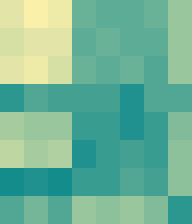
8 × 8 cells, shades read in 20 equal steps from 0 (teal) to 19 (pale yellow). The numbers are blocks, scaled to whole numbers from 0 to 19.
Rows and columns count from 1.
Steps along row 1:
up down down down same up up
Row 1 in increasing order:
6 6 7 7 11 17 18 19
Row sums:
91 86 87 30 53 60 26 61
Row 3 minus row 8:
12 10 11 -4 -4 -4 -4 9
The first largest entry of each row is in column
2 2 2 2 1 1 8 4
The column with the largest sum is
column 2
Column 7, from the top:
7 6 5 5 3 3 4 9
